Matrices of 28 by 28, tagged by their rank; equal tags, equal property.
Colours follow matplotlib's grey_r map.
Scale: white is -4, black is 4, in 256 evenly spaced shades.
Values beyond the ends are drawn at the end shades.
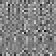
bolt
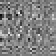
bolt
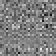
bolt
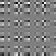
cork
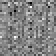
bolt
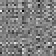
bolt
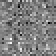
bolt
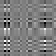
cork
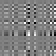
cork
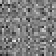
bolt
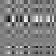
cork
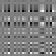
cork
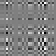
cork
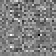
bolt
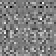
bolt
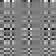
cork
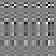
cork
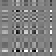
cork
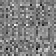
bolt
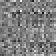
bolt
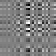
cork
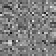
bolt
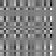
cork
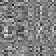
bolt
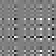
cork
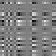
cork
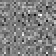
bolt
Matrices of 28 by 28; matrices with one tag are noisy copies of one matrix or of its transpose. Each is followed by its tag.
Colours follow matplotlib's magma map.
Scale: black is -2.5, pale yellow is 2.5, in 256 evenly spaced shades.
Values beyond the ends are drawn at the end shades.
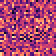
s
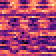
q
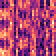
q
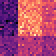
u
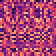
s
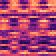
q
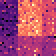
u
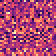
s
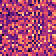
s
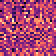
s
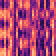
q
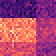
u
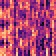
q
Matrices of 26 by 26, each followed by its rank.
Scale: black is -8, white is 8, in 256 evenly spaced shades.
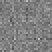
five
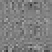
five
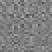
five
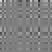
one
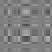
one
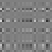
one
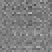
five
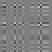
one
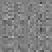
five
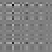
one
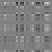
one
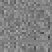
five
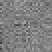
five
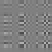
one
